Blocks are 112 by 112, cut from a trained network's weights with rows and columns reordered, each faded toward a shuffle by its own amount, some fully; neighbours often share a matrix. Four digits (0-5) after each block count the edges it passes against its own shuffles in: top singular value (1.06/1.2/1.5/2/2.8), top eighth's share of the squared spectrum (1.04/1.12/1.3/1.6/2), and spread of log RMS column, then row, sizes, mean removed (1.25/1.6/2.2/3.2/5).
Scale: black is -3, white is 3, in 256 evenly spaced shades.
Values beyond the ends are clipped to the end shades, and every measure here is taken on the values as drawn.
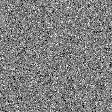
1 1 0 0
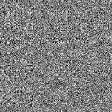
3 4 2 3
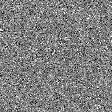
2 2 1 1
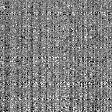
4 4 1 4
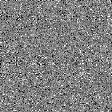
2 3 1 2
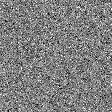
0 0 0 0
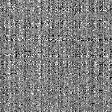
4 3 1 3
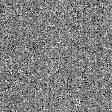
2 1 0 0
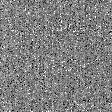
2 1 0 1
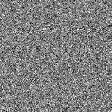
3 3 1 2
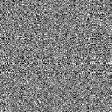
4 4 2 3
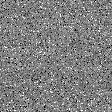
1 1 0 0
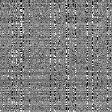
4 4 4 0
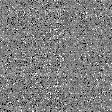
2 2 2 0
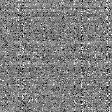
3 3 3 0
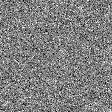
0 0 0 0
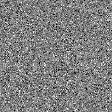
2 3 2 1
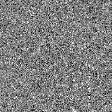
2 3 2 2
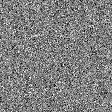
1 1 0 0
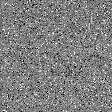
1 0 0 0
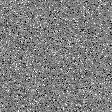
0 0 0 0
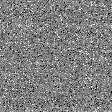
1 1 0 0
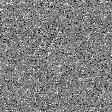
1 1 0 0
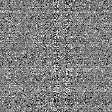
3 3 3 0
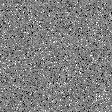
0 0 0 0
